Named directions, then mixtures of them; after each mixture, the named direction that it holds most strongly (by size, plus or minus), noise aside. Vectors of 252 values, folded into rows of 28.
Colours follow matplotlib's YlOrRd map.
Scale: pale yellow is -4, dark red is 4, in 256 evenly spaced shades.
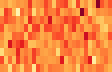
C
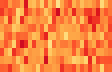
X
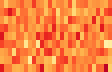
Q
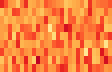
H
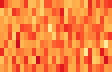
H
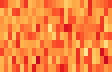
H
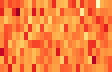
C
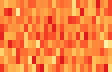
Q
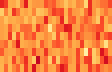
H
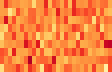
Q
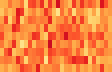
X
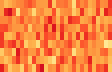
Q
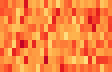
X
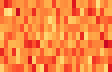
Q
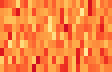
H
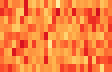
X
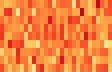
C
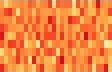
Q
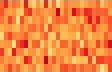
X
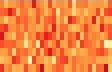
Q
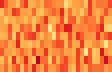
H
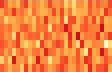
H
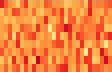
H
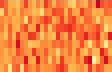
H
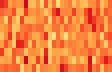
X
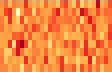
X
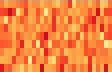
Q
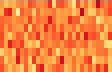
C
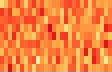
H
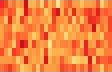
X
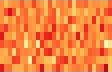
Q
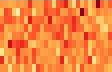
C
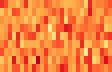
H
